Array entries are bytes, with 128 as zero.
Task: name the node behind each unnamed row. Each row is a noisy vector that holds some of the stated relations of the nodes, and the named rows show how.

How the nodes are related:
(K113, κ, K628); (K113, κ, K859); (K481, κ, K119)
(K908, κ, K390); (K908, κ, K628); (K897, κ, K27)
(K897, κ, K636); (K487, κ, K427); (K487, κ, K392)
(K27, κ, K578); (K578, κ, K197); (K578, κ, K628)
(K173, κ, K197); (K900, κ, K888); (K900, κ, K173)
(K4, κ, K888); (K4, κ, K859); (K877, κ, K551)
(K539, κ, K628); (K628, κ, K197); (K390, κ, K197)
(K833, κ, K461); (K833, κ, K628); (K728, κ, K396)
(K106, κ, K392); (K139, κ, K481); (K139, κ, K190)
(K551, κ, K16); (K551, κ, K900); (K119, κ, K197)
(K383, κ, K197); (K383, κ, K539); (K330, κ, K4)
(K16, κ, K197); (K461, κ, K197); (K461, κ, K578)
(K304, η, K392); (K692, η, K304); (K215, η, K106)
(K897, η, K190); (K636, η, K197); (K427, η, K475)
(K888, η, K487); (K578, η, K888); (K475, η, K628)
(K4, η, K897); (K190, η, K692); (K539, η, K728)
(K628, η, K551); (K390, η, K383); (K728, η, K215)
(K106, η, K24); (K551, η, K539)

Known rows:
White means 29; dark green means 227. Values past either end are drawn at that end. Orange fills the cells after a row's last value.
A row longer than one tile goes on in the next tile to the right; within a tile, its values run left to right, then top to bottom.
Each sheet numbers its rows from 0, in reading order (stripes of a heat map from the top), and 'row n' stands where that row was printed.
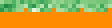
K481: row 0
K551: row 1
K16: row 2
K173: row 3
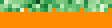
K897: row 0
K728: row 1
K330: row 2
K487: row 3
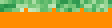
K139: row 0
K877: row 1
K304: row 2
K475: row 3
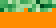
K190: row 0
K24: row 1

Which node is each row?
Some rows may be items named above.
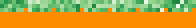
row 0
K304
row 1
K578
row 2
K859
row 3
K383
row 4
K390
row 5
K897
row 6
K392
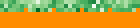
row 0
K113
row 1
K636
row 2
K628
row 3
K392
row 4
K27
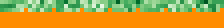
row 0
K139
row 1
K4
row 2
K215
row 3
K427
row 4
K396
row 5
K27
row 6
K888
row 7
K728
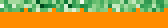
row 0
K197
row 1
K24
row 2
K106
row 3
K692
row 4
K888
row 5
K539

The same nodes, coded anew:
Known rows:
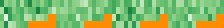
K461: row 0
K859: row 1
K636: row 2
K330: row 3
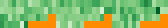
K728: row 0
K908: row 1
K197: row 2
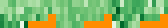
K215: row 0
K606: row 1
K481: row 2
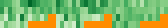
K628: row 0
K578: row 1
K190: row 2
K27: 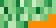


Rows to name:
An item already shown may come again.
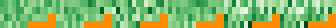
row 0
K897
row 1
K197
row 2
K27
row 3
K383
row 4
K106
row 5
K106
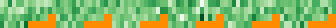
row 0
K392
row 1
K897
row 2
K113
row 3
K551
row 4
K487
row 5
K427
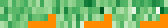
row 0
K139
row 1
K390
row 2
K539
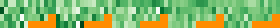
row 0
K4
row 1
K24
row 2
K539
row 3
K383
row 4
K888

